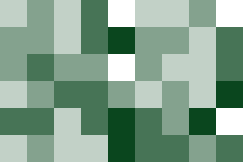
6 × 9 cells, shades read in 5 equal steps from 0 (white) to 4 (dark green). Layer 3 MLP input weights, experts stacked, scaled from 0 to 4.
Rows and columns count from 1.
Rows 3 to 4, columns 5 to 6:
0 2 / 2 1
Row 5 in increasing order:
0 1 2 3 3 3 3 4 4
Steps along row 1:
up down up down up same up down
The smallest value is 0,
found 4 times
